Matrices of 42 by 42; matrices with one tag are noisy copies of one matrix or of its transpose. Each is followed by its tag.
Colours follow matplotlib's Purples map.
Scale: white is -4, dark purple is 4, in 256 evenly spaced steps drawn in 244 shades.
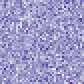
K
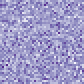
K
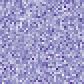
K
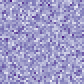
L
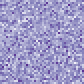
K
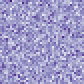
L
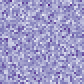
L
